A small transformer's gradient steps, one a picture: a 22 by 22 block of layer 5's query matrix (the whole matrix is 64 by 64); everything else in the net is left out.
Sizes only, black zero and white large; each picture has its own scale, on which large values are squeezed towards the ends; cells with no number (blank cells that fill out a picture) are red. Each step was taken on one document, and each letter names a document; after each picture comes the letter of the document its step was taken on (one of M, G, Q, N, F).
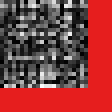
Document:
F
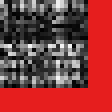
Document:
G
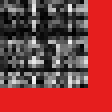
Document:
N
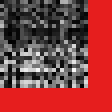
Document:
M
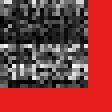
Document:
G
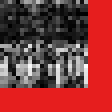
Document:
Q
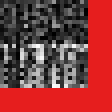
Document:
F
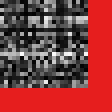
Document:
F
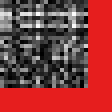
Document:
M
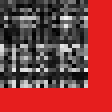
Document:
M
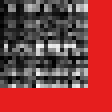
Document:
Q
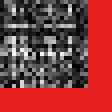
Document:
F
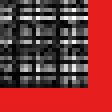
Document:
M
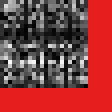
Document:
G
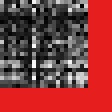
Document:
N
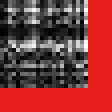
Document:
Q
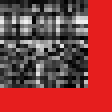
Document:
Q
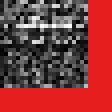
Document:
F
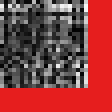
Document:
Q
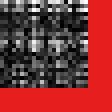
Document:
N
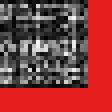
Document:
M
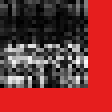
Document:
Q
